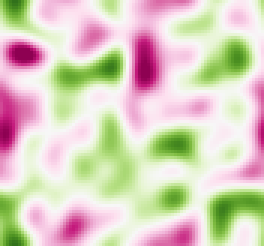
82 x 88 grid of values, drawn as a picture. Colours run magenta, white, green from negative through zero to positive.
Odd rows or columns: none. Histogram: bell-shaped. Mirror symmetry: none. Lone odd cells: none.
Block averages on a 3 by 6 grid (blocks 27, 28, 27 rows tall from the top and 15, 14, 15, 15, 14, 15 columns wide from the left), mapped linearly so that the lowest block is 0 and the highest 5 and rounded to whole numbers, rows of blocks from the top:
3 3 4 0 4 5 / 1 4 5 3 4 3 / 5 2 4 4 4 5
